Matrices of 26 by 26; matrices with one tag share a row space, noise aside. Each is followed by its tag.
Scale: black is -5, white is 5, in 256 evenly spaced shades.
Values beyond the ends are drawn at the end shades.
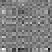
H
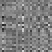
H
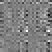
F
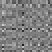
H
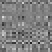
H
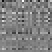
H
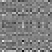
H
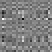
H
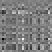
H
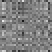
H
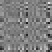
F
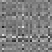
H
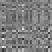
H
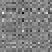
H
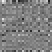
H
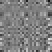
F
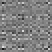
H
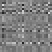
H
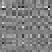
H
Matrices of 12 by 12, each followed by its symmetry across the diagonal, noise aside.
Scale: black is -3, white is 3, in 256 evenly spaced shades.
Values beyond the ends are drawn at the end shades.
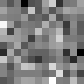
antisymmetric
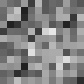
symmetric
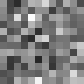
neither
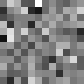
antisymmetric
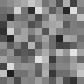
antisymmetric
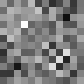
symmetric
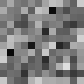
symmetric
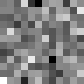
neither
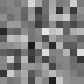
antisymmetric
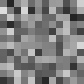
antisymmetric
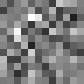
symmetric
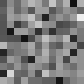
neither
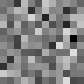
neither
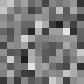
symmetric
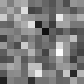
neither
